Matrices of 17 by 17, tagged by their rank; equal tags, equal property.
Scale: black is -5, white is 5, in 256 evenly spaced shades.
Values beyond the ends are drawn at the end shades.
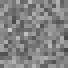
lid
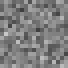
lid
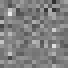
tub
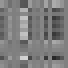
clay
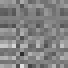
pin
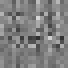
tub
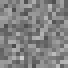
lid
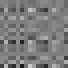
pin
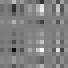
clay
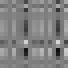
clay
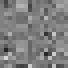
tub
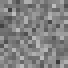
lid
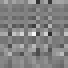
pin
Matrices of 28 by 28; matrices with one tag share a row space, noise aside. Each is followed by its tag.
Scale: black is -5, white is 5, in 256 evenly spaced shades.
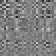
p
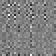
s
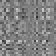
p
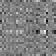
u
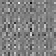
s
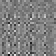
s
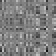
u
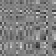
u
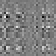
p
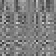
p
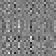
s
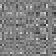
u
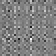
s
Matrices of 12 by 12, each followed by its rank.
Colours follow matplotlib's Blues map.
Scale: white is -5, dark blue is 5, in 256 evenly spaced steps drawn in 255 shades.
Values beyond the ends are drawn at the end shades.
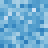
full rank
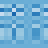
one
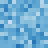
full rank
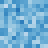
full rank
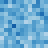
full rank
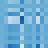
one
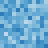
full rank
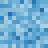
full rank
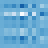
one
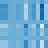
one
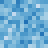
full rank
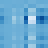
one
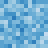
full rank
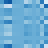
one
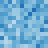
full rank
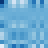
one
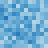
full rank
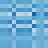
one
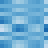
one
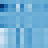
one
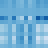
one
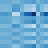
one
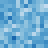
full rank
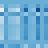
one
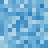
full rank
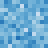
full rank
